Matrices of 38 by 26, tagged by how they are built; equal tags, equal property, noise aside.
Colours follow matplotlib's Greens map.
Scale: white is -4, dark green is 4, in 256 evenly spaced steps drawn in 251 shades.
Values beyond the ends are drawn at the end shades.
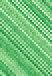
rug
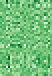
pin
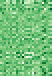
pin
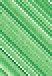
rug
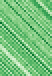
rug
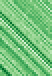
rug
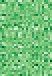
pin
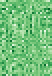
pin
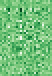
pin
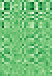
pin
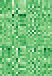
pin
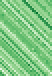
rug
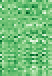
pin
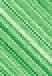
rug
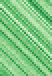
rug
